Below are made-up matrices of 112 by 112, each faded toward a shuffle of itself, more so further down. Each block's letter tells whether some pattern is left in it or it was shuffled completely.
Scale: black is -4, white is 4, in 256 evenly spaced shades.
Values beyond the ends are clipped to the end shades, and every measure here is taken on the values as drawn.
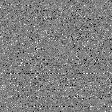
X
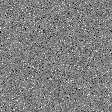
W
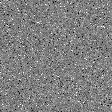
W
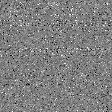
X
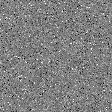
W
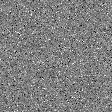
W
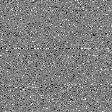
X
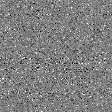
X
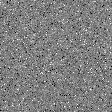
W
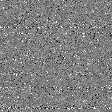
X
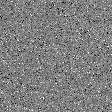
W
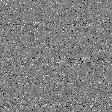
X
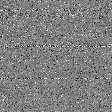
X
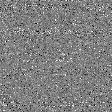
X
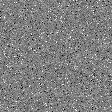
W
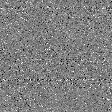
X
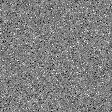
W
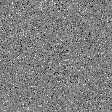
W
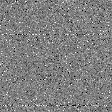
X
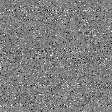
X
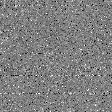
X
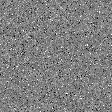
W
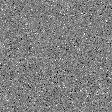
W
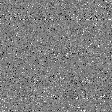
X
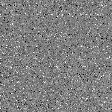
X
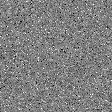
W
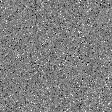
W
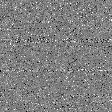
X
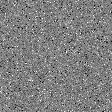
W
